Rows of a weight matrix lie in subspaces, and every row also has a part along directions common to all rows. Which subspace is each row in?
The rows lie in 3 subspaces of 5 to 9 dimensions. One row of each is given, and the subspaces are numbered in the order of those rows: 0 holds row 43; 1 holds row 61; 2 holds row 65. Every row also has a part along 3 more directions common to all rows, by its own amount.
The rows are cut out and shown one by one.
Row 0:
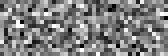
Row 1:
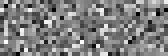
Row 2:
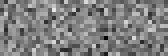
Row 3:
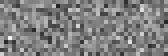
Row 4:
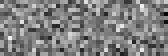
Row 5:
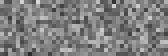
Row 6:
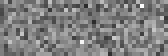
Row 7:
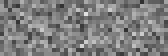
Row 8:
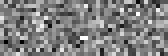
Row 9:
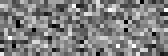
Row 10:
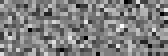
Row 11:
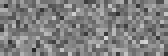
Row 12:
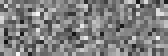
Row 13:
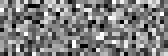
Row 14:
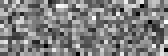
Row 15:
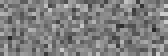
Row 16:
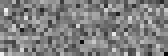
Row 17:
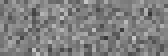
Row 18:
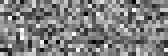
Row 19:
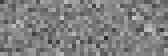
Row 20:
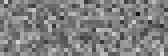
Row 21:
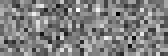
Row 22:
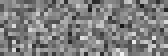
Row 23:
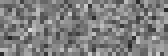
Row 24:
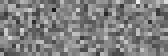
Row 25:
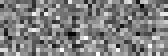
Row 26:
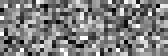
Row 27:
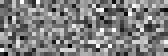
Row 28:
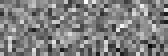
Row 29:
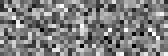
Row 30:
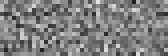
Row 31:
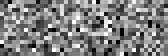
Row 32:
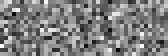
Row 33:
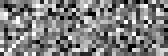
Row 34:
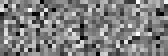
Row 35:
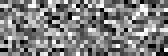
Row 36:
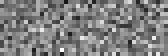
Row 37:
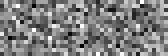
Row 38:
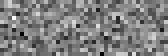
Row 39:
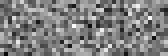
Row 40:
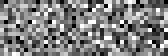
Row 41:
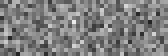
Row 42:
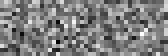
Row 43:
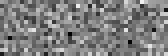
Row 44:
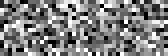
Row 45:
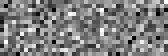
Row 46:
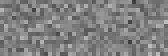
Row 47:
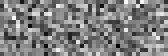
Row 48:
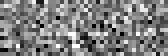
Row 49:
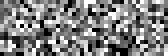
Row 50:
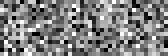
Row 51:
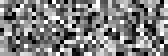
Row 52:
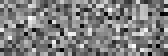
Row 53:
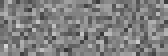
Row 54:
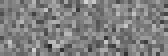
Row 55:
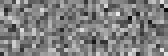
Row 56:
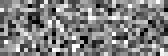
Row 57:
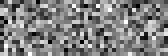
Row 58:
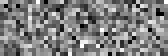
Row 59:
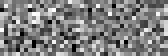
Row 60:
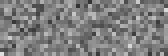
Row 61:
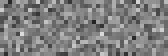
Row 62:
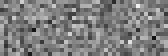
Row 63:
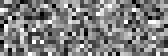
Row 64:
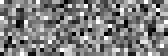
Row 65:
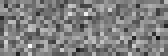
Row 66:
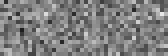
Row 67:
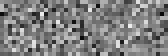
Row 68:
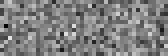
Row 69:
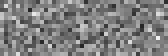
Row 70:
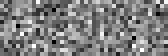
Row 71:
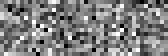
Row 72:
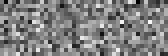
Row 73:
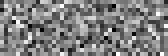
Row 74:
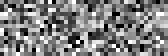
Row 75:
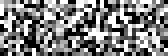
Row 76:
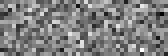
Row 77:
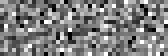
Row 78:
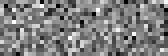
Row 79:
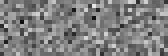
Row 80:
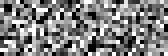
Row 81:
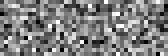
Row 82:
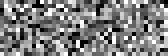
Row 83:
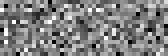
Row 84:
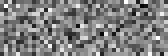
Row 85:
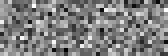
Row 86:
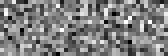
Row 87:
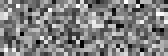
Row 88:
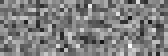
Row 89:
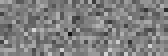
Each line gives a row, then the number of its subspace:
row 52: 1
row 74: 1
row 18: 2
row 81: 1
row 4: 0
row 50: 2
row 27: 2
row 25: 1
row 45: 2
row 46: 2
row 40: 1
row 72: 1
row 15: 1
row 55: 0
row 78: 0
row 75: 1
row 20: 0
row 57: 2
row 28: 0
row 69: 0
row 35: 1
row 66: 2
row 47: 0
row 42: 1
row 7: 2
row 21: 0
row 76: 1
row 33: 0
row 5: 2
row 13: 1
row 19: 2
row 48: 1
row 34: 1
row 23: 0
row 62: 2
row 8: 2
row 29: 1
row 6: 1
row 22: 1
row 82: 0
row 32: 1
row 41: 1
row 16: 0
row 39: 2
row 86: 0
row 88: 0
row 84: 0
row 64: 2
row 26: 2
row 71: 0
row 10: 2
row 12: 2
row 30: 2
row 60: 0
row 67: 1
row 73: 0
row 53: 2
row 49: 0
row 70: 2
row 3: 0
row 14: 1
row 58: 1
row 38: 1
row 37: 2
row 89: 1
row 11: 0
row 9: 0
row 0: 0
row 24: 0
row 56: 1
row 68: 1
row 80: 0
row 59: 1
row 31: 1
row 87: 1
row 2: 0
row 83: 1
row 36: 1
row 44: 2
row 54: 0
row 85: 2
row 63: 2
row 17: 0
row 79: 1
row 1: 0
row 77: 0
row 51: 1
